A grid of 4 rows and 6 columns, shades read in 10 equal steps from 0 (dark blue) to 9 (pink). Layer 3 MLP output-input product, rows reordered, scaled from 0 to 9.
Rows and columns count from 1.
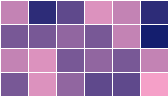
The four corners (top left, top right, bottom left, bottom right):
7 1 4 9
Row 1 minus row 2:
3 -3 -2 4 0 1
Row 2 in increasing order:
0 4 4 4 5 7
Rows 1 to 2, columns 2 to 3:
1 3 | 4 5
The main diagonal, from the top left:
7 4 4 3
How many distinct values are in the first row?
4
